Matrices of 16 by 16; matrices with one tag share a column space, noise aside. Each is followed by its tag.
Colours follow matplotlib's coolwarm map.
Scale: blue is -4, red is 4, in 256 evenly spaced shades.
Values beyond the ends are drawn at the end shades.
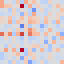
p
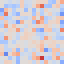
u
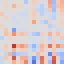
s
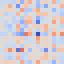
p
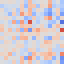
u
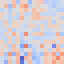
s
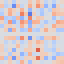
u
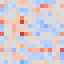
p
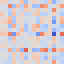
p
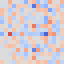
p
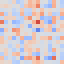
u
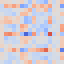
p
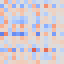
p
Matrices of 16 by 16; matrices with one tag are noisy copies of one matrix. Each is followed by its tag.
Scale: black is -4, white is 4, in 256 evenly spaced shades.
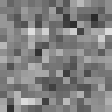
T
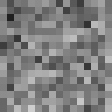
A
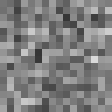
T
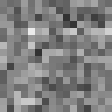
T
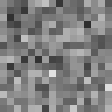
A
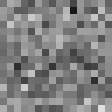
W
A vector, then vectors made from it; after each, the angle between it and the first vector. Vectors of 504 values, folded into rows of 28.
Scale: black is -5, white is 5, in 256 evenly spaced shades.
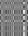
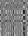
nearly opposite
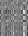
nearly parallel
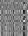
nearly opposite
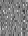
partly opposed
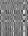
nearly parallel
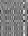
nearly parallel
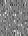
orthogonal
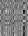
nearly opposite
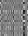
nearly opposite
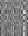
nearly parallel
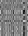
nearly opposite
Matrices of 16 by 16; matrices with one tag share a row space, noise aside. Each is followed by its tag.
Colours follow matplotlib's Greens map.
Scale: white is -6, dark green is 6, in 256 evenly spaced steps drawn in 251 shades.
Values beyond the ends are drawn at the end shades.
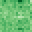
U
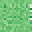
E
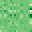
E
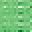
U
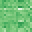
U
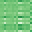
U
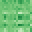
U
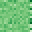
E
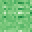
U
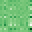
E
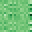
E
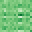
U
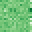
E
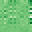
E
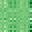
E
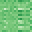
U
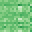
U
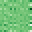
E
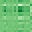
U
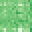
U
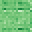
U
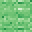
U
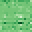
U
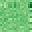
E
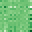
E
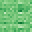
U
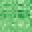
U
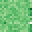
E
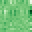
E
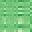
U
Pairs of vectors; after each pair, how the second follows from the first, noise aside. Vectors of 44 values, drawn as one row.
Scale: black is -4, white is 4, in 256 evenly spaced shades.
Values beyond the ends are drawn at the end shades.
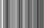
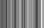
reversed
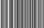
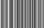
copied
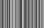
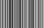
shuffled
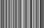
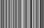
copied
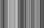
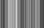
copied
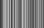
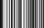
scaled up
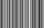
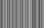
shrunk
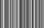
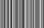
reversed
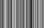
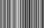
shuffled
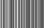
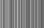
shrunk
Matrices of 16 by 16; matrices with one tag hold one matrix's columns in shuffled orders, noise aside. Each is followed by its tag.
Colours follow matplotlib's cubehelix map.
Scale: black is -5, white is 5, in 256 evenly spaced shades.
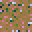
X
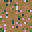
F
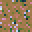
F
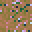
X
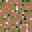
F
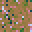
F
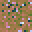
X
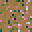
F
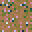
X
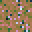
F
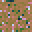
F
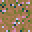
X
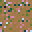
X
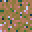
F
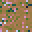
X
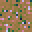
F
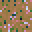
F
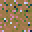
X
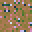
X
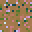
X
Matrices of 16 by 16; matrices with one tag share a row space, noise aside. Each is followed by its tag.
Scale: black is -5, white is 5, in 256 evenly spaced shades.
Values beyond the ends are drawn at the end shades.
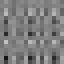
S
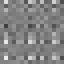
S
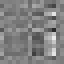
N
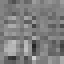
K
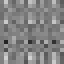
S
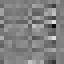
N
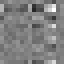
N
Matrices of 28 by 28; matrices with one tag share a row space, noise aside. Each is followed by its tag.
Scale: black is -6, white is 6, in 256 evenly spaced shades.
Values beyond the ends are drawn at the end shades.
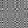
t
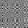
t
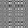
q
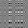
q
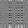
q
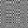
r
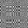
r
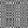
r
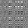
q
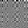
t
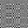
r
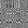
r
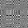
r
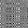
r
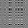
q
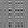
q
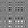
q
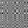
t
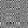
r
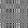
r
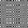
r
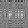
q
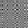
t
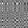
t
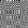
r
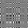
r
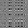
q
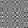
t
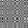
t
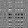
q
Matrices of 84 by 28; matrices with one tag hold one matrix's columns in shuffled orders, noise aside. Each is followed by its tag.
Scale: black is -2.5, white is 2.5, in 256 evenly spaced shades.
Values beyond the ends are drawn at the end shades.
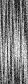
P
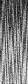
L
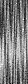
P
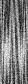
P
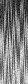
L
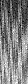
L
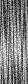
P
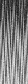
L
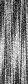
P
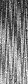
L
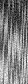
L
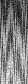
L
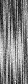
P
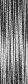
P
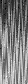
L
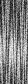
P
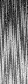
L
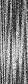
P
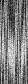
P
